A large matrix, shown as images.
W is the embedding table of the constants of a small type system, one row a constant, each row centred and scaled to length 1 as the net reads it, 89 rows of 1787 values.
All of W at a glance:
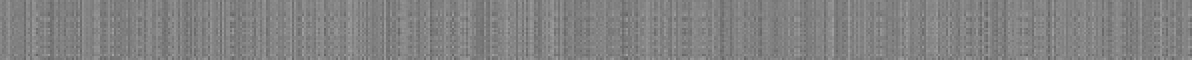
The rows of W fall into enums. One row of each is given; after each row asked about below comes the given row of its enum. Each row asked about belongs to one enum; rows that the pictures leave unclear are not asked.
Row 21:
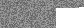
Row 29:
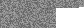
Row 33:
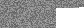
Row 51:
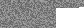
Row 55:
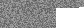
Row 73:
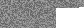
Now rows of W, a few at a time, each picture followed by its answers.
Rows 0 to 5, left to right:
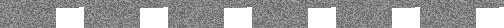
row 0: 55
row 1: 73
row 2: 33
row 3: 51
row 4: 21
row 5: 51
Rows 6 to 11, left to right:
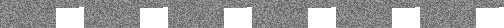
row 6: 29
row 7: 51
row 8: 21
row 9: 55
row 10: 51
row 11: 21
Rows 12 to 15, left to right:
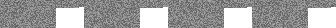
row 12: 33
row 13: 29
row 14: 51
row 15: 21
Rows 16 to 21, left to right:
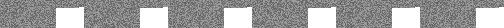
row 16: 33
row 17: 29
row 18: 21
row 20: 33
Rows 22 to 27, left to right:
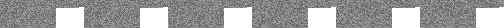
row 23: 33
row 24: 21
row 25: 29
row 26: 73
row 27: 73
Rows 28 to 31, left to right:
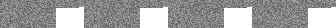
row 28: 29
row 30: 55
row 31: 51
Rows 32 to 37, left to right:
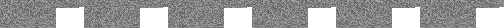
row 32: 73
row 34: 33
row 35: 51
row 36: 51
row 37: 73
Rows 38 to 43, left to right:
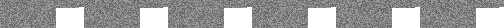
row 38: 21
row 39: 51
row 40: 33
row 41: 33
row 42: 55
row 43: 51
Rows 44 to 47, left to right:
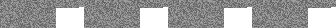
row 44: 29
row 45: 51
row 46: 51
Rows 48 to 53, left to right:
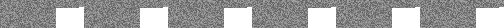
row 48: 29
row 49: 29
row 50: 51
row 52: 73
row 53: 51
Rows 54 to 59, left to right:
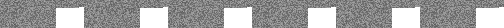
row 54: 33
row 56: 33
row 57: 33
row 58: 29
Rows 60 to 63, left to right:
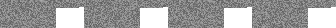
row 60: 51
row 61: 21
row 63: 29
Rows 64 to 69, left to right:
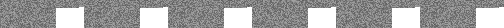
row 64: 29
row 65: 33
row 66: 33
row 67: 51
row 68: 29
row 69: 33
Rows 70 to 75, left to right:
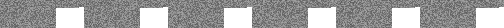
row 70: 33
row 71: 21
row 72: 29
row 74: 33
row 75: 73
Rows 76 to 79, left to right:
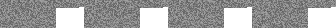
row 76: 51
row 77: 73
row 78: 51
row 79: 29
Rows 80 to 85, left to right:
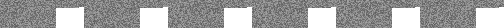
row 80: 33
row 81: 29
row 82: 55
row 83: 55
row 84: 73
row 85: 21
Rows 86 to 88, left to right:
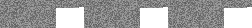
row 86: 33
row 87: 21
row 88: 21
